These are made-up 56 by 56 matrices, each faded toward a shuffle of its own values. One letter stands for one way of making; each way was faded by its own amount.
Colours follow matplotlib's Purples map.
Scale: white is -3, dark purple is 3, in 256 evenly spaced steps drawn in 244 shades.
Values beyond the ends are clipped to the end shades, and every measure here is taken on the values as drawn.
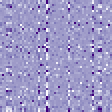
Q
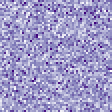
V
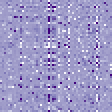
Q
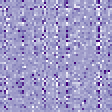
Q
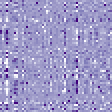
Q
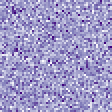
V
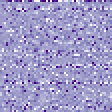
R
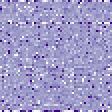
R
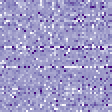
R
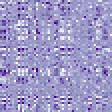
Q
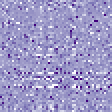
R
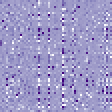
Q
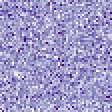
V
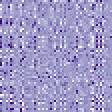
Q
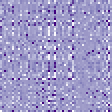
Q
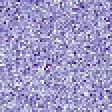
V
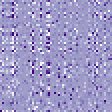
Q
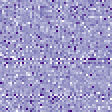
R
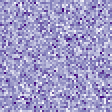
V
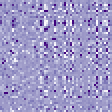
Q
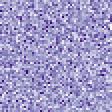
V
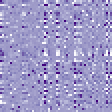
Q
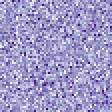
V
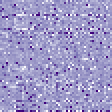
R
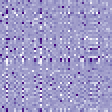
Q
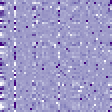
Q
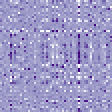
Q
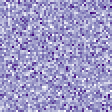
V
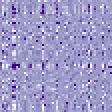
Q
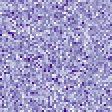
V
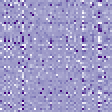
Q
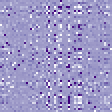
Q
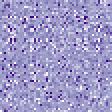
R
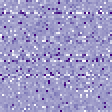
R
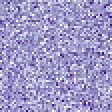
V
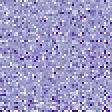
R
